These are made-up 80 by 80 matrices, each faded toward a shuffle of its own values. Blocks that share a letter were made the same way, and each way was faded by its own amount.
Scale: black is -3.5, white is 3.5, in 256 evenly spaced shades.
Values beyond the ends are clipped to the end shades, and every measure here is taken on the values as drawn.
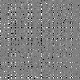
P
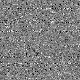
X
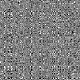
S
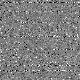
X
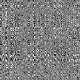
S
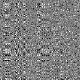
S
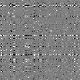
P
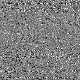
X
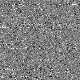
X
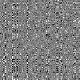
S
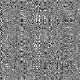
S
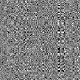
S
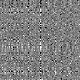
S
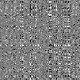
S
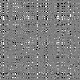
P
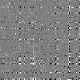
P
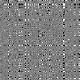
P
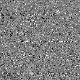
X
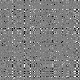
P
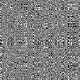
S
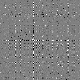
P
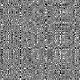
S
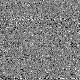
X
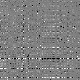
P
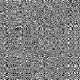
S
